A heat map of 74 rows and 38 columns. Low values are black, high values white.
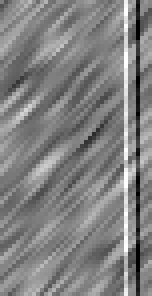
Columns 32 and 35 differ from the columns beside them. On average the colour sits 50% of the way up the scale. There is no overall slope. The distribution is heavy-tailed on both sides.
